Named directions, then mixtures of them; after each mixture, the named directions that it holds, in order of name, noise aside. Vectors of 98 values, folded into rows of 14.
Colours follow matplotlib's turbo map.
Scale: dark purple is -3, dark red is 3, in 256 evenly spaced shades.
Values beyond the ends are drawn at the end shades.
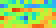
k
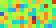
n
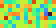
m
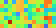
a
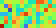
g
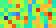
a, m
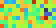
a, m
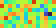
m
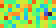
m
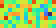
m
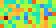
k, m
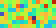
n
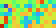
g, k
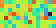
m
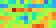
k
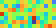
n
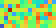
g, m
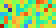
g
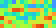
a, k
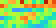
k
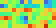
a, k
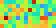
k, m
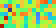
g, m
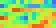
k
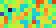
g, n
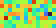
m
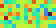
m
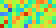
g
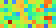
a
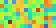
a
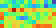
k, n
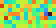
m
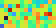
g, m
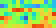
k
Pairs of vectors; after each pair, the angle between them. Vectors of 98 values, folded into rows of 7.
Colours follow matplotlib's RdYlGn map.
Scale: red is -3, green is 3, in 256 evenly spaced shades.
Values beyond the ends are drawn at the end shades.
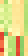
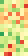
partly opposed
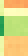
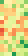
partly opposed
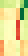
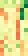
nearly parallel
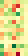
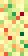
orthogonal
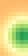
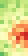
nearly opposite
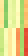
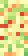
orthogonal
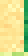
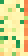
partly opposed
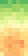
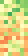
partly aligned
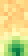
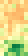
nearly parallel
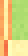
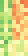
nearly opposite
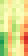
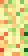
partly opposed
